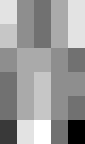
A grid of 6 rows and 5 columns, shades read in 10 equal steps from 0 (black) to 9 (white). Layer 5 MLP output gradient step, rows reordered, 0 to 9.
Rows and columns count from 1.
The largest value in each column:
8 8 9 6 8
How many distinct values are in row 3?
3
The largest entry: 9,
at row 6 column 3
